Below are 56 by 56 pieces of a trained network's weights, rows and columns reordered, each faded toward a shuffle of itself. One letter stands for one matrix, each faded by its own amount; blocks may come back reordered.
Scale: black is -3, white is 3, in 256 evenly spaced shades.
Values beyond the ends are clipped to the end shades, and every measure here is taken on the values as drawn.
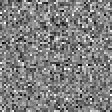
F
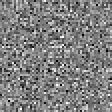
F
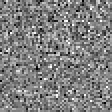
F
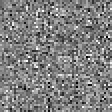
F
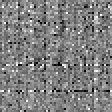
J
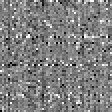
J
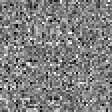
F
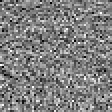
F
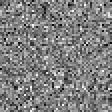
F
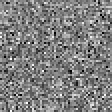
F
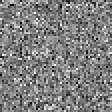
F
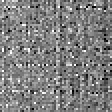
J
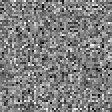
F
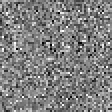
F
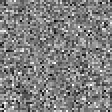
F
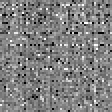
J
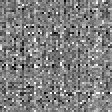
J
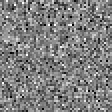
F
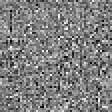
F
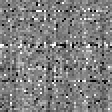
J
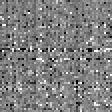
J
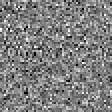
F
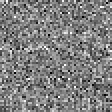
F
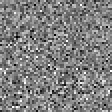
F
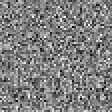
F
